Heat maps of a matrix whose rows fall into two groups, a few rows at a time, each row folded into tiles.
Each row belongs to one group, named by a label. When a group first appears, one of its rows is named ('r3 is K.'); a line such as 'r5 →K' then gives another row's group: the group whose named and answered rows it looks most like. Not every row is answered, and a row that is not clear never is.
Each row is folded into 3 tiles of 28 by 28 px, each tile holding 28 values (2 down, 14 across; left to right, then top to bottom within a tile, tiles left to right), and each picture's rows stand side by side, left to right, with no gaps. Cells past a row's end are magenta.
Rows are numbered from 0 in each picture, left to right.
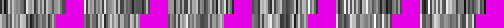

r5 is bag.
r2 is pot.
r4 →bag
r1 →bag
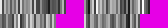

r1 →bag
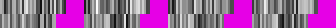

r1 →pot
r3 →pot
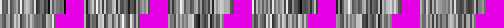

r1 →bag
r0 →bag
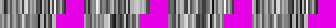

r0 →pot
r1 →pot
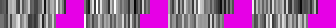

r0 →pot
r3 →bag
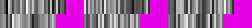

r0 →pot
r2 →pot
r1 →bag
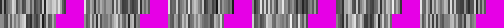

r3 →bag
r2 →bag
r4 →pot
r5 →bag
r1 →bag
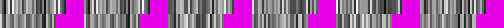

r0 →bag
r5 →pot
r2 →pot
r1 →bag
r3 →bag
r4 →bag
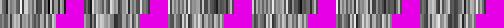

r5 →pot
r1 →pot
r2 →bag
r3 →bag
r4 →bag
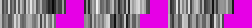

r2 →bag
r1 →pot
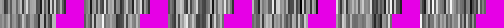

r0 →pot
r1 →pot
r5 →bag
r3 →pot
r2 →pot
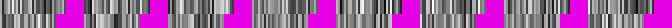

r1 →pot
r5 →bag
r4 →pot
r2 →pot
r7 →bag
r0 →bag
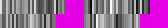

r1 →pot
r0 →bag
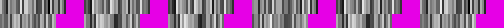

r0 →pot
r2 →pot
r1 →pot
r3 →pot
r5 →pot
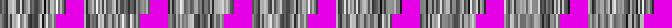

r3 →pot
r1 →bag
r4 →bag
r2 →pot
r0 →pot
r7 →pot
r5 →pot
